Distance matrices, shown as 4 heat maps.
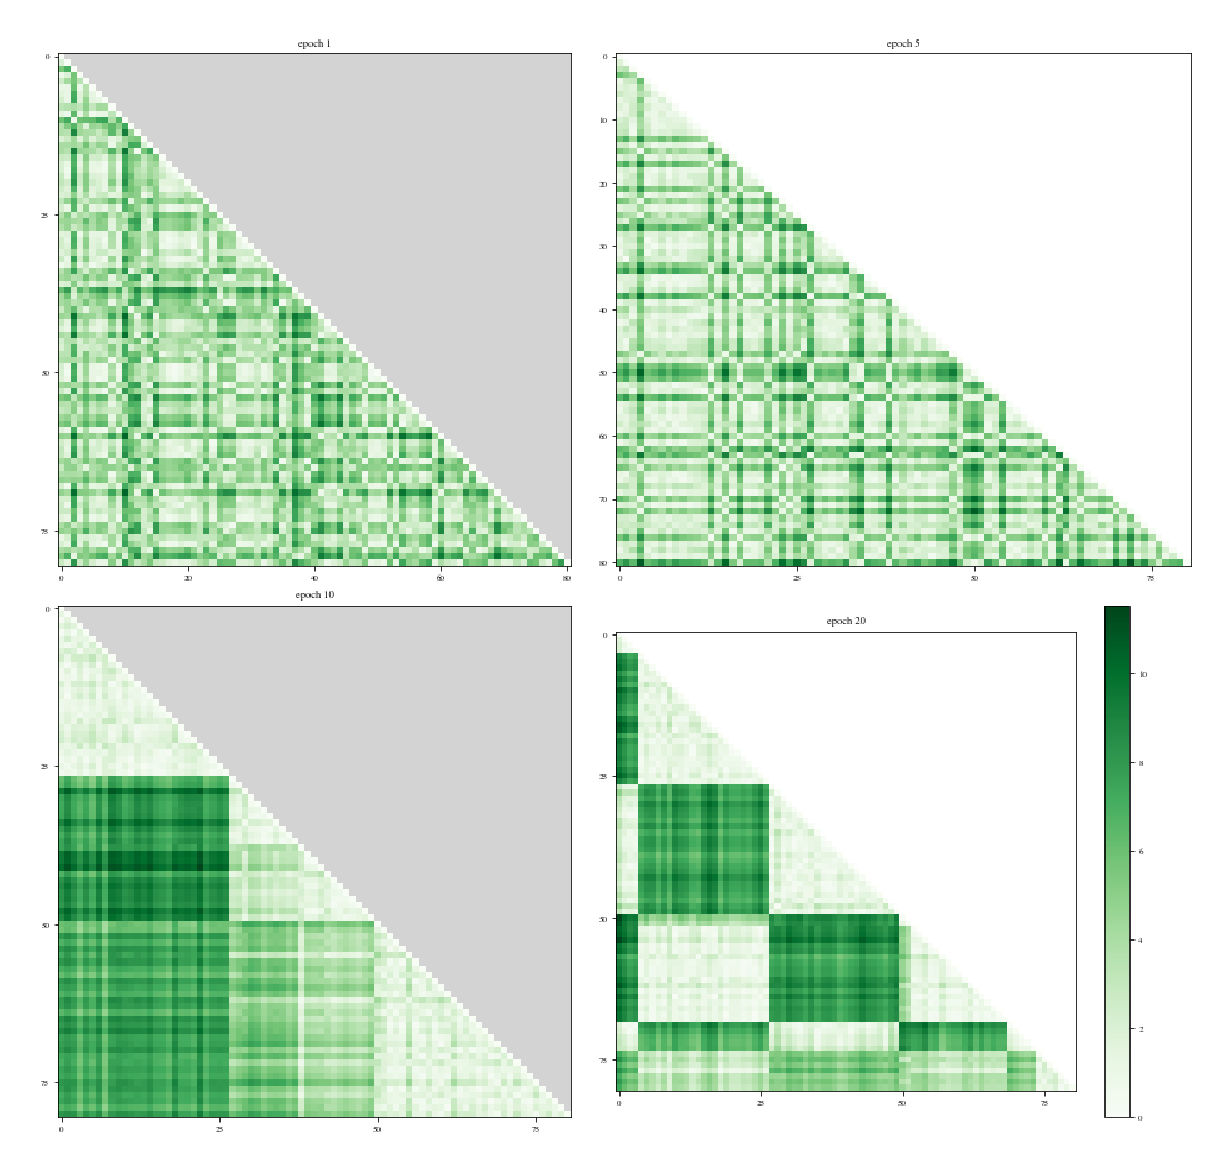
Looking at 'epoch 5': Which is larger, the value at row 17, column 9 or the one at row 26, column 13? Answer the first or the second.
the second
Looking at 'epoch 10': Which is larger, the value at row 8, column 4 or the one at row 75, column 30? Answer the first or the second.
the second
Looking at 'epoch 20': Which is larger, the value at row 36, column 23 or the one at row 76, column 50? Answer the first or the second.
the first
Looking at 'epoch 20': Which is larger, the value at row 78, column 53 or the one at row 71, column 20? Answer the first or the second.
the second
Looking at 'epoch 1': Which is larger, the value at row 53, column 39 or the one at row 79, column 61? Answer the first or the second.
the second
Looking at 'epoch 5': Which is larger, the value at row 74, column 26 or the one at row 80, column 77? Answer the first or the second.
the second
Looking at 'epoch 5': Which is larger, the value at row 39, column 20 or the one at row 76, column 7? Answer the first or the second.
the second
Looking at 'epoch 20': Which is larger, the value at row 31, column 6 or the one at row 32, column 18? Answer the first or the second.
the first
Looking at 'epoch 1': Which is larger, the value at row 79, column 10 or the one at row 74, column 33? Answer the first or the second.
the second
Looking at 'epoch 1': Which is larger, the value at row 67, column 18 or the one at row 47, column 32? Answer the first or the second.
the first
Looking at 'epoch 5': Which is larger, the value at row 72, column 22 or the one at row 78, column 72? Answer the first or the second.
the second
